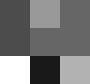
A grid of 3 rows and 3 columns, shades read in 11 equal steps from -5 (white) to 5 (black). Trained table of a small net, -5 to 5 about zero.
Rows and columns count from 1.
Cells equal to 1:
3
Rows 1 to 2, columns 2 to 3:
-1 1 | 1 1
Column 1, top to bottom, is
2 2 -5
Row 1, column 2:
-1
